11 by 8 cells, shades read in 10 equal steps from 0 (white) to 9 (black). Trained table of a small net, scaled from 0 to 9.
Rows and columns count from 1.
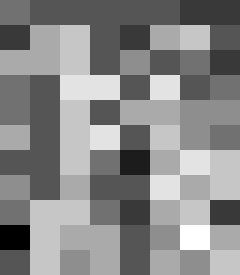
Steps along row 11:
down up down up down up down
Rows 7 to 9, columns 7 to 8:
1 2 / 3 2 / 2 7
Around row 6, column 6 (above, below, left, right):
3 3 6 4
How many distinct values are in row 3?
6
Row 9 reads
5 2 2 5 7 3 2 7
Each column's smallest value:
3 2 1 1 3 1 0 2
